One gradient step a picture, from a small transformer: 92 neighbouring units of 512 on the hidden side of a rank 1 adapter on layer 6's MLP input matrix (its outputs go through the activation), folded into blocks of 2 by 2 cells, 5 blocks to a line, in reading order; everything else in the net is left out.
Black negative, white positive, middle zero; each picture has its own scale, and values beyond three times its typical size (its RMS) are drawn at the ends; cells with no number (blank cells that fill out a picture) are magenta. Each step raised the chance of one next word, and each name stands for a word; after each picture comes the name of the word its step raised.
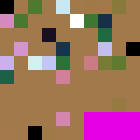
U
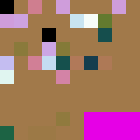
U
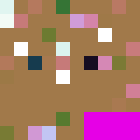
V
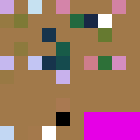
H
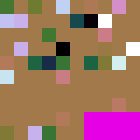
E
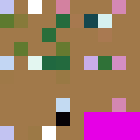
H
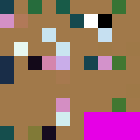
H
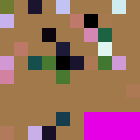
E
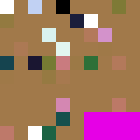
U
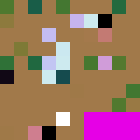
H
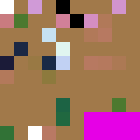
U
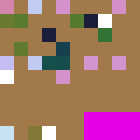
H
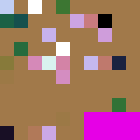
E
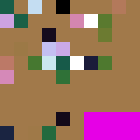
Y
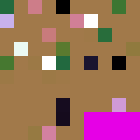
Y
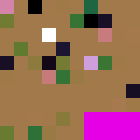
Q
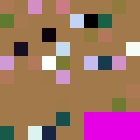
E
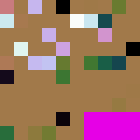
Y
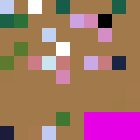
E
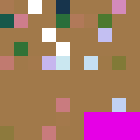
U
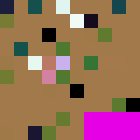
U
